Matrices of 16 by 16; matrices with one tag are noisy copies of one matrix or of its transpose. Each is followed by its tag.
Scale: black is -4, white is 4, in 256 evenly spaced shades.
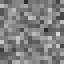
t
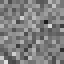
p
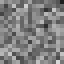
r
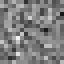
t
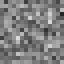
t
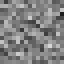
t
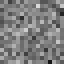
p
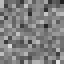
r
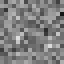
t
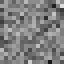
p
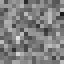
t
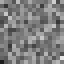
r
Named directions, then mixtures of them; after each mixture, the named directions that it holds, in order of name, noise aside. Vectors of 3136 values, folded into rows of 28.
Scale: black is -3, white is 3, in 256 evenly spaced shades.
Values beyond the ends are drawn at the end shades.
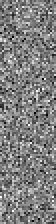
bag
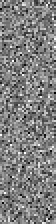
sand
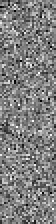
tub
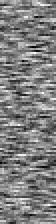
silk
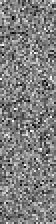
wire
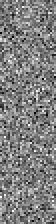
bag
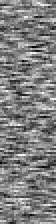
silk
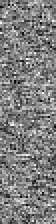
silk, tub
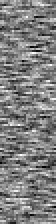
silk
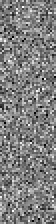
bag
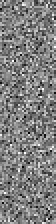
sand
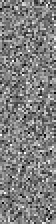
sand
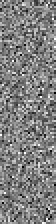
sand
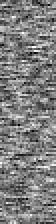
silk, wire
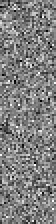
tub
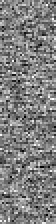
sand, silk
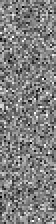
bag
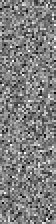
sand
